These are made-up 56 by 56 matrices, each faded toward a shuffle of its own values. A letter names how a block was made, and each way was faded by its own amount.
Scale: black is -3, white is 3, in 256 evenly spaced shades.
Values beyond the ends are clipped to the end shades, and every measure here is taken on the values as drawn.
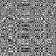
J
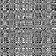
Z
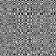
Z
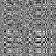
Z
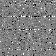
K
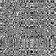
J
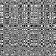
Z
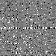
K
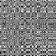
Z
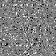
K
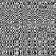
Z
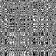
J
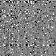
K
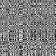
Z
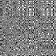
J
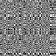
Z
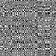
J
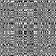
Z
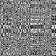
J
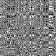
J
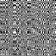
Z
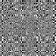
Z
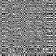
Z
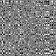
J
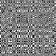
Z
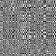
Z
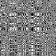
J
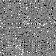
K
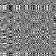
Z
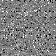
K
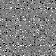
K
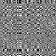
Z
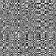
Z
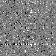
K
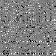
K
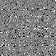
K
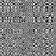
Z
